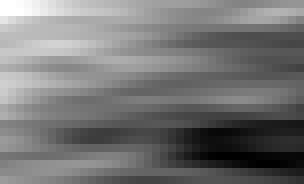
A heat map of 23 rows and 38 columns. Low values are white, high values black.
Lone odd cells: none. Slope: up to the bottom right. Histogram: bell-shaped. Ninth with the highest average: bottom right. Ninth with the lowest average: top left.
